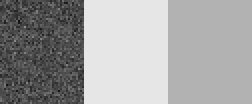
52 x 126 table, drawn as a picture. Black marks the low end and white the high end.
The table splits into one row of 3 panels. Panel 1,1: low, fine-grained. Panel 1,2: very high, flat. Panel 1,3: high, flat.
